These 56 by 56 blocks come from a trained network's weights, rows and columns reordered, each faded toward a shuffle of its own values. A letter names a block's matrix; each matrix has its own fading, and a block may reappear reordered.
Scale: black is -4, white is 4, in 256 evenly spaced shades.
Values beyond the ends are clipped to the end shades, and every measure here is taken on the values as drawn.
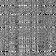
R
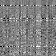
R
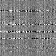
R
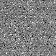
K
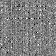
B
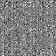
B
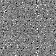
K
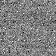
K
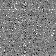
K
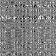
R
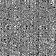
B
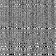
R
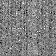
B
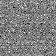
K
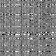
R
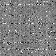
B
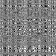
R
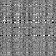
R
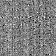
B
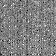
B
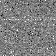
K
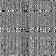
R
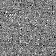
K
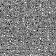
K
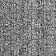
B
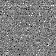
K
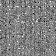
B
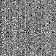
B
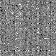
B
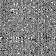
B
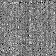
B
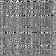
R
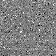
K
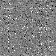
K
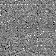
K
